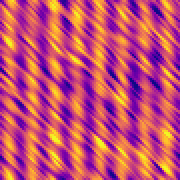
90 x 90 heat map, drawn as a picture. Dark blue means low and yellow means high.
No single row or column stands out from its neighbours. Upright stripes repeat 8 times across the table. No overall slope runs across the table. The histogram is bell-shaped.
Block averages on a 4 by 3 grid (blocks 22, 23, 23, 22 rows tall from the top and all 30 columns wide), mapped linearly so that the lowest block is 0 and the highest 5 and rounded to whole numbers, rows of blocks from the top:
4 3 3
3 2 0
3 1 2
4 3 5
